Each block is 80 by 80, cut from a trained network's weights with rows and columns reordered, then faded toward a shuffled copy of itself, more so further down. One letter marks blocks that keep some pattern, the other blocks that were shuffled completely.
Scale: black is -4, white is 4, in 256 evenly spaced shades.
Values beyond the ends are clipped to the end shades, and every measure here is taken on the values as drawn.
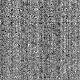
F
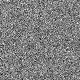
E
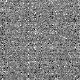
F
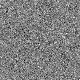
E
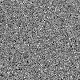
E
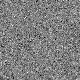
E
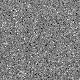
E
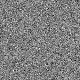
E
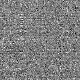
F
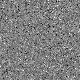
E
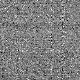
F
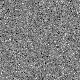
E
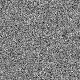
E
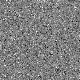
E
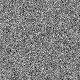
E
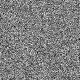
E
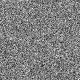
E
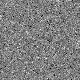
E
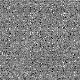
F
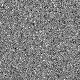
E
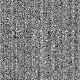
F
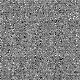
F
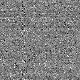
F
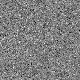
E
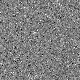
E
